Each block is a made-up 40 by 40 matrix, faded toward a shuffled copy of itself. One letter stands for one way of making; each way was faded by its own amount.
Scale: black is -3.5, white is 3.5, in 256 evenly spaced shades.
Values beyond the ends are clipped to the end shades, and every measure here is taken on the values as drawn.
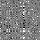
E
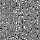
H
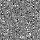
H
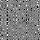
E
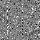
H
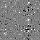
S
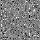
H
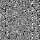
H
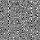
E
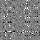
S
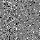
H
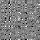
E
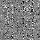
H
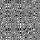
E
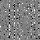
E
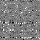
S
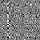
E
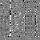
E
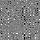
S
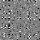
S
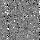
H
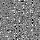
H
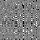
E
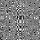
E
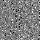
H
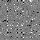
S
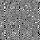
E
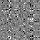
E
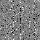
H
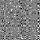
E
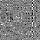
E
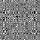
E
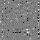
S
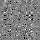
S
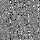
H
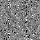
H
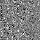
H
